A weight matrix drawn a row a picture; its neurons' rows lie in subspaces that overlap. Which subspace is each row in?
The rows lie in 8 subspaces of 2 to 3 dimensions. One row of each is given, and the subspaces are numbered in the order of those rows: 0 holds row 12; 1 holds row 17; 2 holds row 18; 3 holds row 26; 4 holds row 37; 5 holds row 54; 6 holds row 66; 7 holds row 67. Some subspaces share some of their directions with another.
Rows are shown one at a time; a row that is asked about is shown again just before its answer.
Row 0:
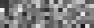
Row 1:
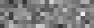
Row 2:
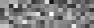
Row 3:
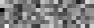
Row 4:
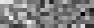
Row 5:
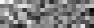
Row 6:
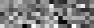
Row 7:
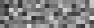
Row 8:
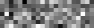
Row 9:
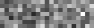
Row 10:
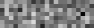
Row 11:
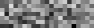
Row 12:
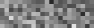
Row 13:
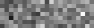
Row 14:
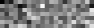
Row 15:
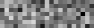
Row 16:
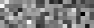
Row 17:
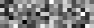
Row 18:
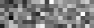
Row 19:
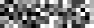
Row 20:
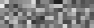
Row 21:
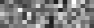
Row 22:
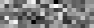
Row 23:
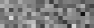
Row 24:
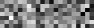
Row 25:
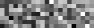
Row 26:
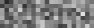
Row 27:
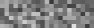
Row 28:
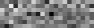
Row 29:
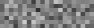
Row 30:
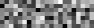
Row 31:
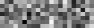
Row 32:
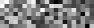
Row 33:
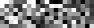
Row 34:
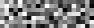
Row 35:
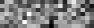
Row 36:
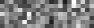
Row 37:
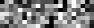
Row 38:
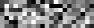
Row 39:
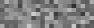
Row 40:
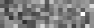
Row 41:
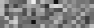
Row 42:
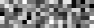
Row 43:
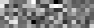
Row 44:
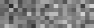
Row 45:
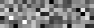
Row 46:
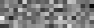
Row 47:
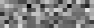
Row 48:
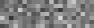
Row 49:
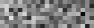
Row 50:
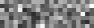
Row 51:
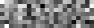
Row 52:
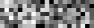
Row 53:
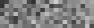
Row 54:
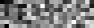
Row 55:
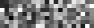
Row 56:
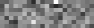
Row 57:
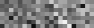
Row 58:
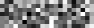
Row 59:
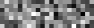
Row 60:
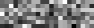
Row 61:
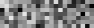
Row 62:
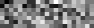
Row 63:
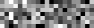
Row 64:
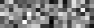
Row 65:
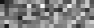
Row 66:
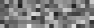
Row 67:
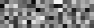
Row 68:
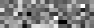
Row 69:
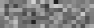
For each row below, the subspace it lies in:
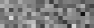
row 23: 0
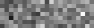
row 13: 2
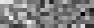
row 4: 5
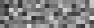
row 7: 6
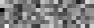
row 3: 1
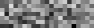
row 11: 2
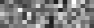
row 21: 4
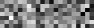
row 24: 5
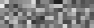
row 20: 7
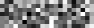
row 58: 4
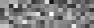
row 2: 0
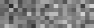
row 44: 0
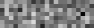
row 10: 3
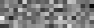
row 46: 4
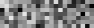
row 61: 1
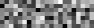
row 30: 7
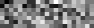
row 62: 3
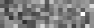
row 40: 4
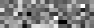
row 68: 0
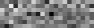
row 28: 0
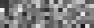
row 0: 1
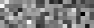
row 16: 7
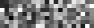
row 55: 1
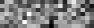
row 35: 4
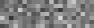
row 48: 4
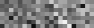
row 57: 0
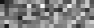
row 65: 5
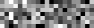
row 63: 2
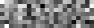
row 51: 5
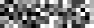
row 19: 1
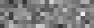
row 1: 2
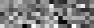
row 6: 0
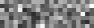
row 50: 5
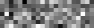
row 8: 2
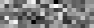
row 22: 3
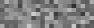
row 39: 6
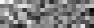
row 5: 5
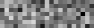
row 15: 3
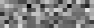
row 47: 5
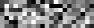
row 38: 3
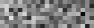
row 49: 6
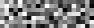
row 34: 6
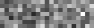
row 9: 6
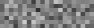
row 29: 7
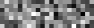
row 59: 6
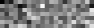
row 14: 5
